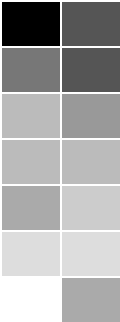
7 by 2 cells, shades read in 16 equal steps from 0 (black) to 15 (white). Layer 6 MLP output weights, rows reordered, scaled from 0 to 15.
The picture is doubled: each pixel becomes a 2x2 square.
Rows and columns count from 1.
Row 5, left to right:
10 12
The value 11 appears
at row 3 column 1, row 4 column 1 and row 4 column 2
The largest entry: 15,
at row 7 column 1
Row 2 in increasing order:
5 7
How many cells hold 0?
1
